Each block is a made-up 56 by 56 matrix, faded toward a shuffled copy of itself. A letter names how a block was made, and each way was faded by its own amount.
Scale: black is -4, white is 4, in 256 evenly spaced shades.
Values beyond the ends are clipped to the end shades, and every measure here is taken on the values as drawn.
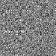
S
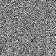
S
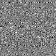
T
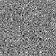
S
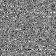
T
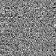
S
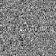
S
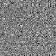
S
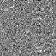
S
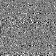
T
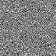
S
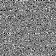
T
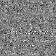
T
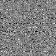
T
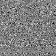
T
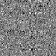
S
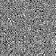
S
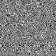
T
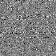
T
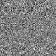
S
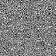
S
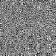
S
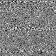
T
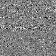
T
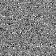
T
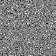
T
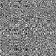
S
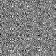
S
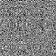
S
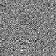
S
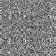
S
